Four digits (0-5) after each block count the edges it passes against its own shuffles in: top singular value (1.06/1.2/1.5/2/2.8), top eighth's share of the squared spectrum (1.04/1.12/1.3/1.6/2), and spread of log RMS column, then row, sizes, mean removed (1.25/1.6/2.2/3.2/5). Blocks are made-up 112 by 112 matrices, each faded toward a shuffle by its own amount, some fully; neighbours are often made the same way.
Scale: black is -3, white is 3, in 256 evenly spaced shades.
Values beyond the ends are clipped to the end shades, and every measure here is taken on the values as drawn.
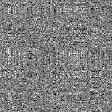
4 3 2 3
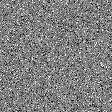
2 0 0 0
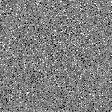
3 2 1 0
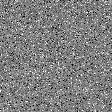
2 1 0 0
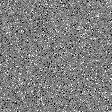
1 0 0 0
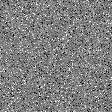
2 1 0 0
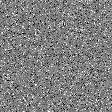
0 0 0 0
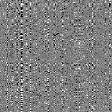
5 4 4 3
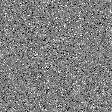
0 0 0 0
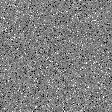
0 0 0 0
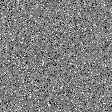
0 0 0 0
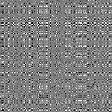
5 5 4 4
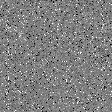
1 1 1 0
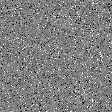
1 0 1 0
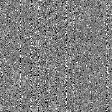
2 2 3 0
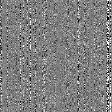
3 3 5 0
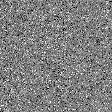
0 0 1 0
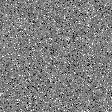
0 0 1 0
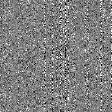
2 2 4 0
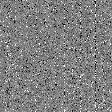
2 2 2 0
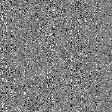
2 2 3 0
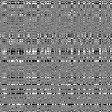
5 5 3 4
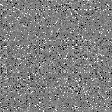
4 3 1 2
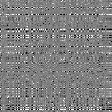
5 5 3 4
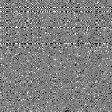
5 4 2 3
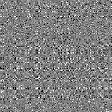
5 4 3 3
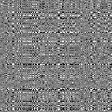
5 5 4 4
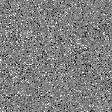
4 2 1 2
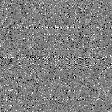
4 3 1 3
